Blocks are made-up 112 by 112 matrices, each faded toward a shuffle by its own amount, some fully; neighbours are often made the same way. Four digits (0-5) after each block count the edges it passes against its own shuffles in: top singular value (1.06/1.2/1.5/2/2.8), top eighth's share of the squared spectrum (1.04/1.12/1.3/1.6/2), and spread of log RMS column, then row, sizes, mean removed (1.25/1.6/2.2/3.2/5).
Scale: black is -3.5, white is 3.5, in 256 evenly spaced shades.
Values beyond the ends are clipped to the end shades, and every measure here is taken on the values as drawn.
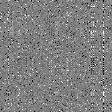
4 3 2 1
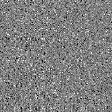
4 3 2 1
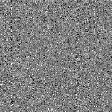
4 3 2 1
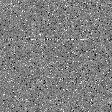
2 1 0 1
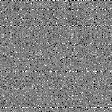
4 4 1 3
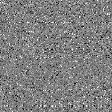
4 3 1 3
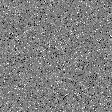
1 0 0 0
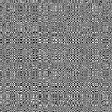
5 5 4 4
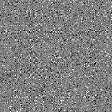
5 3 2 2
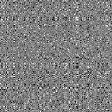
5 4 3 3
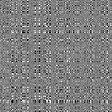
5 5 4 4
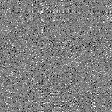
4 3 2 1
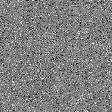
3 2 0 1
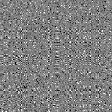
5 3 3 3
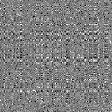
5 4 3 3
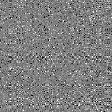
5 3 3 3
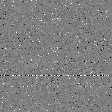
4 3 0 2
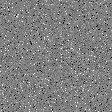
0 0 0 0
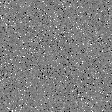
0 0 0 0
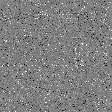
1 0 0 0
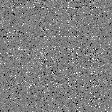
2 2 2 2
